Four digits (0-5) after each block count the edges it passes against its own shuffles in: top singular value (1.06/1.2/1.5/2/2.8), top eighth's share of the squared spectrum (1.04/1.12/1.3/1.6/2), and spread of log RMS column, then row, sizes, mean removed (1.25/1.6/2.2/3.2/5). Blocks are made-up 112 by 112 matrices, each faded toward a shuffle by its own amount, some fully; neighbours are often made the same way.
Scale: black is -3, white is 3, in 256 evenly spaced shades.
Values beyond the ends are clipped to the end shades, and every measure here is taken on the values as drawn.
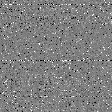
4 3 0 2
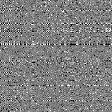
5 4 2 3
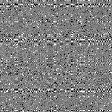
5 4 2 3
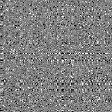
5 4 2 3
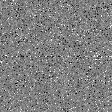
3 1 0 1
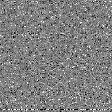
4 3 1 2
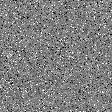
2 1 0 0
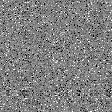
3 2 0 1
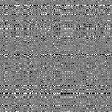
5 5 3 4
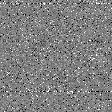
4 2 0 2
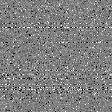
4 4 1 3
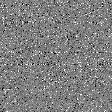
3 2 0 2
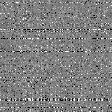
4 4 1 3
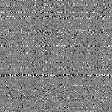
4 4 2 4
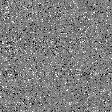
3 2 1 2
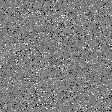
1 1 0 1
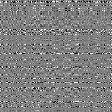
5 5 3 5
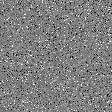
0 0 0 0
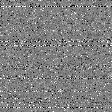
2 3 0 3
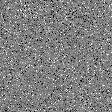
0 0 0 0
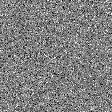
3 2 0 0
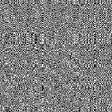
5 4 3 3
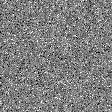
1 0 0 0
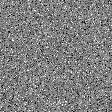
0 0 0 0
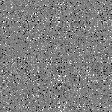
4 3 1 2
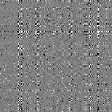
5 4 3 3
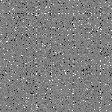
4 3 2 1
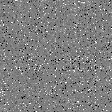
3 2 1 1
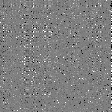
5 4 2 2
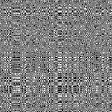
5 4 4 4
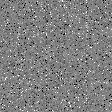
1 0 1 0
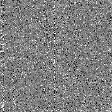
2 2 2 0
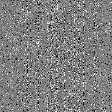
2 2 3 0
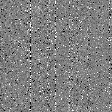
3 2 3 0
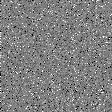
1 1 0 0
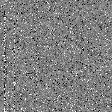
2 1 2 0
